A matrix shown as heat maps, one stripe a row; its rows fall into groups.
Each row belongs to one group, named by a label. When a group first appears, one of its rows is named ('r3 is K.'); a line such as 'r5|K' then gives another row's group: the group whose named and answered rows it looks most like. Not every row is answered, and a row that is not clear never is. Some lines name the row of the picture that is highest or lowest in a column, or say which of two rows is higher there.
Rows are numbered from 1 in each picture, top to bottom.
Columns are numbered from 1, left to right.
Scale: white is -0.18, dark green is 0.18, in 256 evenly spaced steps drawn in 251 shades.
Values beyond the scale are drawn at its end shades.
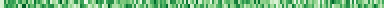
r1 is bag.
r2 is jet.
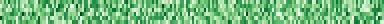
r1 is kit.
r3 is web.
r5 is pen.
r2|kit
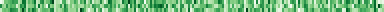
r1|jet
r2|pen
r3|jet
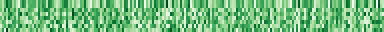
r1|jet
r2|jet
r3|kit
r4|bag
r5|kit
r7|bag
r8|web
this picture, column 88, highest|7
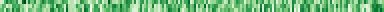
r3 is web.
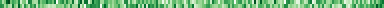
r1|kit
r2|pen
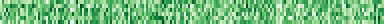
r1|web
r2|jet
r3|kit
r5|pen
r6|kit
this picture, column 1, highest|5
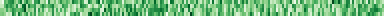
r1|bag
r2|jet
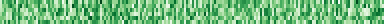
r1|bag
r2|bag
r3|kit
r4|web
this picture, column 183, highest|2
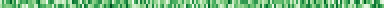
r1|bag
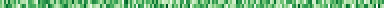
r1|kit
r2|jet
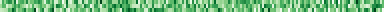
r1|bag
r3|jet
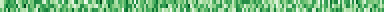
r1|bag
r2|jet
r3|kit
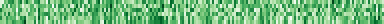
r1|bag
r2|web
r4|kit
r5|pen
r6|pen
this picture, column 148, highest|5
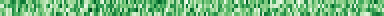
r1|pen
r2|bag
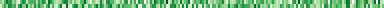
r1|jet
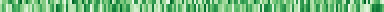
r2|web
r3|web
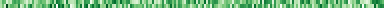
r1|web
